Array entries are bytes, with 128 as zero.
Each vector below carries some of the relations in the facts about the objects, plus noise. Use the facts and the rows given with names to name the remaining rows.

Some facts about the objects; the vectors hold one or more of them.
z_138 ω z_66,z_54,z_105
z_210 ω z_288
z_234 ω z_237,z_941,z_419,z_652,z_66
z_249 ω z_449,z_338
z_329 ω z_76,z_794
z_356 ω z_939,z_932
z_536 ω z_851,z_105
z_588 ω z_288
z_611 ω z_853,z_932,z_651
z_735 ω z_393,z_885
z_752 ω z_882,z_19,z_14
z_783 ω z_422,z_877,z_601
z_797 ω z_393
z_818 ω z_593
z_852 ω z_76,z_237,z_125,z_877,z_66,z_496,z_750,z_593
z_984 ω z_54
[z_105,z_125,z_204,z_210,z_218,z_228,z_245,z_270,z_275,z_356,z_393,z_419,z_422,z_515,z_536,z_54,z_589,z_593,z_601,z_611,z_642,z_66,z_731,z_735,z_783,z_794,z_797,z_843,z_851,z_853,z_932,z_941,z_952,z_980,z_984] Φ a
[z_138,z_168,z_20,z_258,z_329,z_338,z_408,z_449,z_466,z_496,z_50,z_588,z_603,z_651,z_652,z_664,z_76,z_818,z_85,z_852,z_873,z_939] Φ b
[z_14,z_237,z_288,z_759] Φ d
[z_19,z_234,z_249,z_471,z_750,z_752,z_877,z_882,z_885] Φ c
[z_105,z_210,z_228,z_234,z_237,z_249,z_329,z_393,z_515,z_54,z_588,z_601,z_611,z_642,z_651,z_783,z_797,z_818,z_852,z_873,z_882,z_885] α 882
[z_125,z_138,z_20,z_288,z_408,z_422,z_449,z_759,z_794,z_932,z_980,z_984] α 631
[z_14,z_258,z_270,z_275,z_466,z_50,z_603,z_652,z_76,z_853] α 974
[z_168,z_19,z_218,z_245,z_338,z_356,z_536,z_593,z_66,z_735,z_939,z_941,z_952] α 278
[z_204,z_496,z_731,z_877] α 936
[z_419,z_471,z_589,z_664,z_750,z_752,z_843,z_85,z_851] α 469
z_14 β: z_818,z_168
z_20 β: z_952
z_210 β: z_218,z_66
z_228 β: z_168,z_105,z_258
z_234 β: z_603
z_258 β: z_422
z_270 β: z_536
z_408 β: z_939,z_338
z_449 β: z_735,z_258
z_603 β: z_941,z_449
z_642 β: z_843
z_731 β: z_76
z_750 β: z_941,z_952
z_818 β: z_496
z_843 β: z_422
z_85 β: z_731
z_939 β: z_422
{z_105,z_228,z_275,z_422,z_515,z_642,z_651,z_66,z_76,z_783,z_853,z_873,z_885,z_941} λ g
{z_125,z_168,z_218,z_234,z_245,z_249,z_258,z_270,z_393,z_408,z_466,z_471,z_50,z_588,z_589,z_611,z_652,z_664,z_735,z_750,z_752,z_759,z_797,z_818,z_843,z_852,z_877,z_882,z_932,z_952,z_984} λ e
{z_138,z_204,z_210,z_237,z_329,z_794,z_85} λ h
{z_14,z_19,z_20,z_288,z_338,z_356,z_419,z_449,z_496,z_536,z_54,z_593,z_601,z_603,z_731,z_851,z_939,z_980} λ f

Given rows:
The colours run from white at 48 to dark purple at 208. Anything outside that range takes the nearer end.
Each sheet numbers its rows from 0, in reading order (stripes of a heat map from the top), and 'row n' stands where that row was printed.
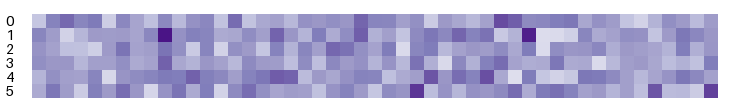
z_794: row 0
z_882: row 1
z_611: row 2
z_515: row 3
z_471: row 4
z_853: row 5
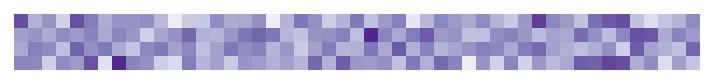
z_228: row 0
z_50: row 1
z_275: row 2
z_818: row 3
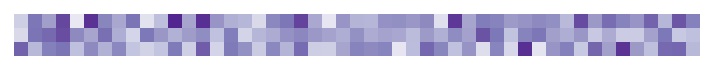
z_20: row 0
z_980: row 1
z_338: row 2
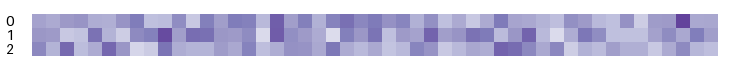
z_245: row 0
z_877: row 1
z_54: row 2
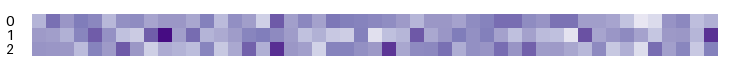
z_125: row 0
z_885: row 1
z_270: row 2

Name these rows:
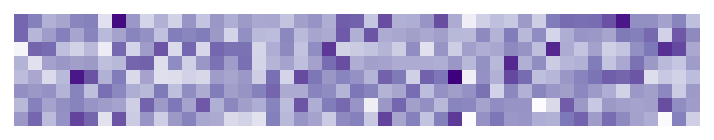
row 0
z_168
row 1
z_329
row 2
z_218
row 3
z_237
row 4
z_14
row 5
z_589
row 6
z_19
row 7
z_496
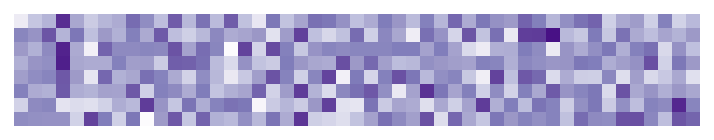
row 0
z_288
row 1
z_422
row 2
z_85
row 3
z_138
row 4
z_731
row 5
z_408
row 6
z_210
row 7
z_603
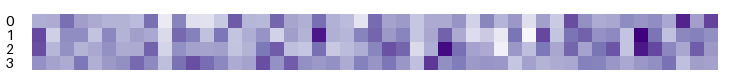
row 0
z_735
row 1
z_939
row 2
z_258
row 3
z_664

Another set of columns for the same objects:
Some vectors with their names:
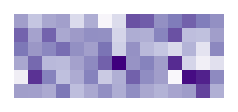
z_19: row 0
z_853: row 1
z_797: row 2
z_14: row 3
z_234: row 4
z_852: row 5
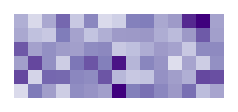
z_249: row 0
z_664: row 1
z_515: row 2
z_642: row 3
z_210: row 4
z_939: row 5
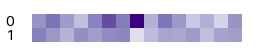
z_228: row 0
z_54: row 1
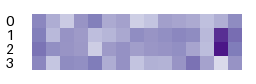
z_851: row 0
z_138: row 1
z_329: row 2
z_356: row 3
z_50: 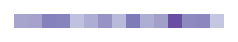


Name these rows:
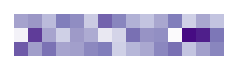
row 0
z_759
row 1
z_750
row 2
z_204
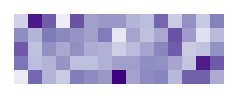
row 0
z_941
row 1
z_270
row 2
z_66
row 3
z_85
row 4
z_449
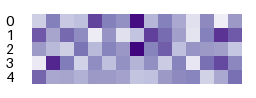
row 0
z_843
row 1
z_885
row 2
z_818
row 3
z_20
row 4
z_794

